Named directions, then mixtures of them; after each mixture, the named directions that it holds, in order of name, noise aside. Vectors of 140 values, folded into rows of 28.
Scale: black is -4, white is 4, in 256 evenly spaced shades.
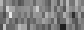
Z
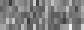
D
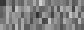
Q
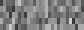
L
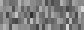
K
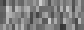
Q, Z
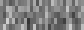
D, Z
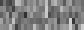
D, L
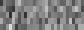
L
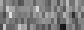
Z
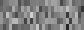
K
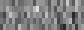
L, Z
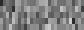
L, Q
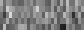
Z
